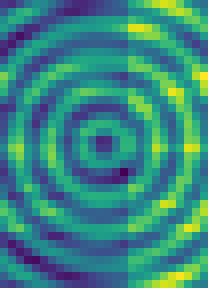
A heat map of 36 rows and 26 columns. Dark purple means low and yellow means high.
A vertical seam about 60% of the way across splits the table, and the right part is higher. Rings spread out from the centre. No single row or column stands out from its neighbours.
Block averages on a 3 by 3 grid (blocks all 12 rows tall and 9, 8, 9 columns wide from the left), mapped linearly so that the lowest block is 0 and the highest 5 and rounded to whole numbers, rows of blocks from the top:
125 | 214 | 015
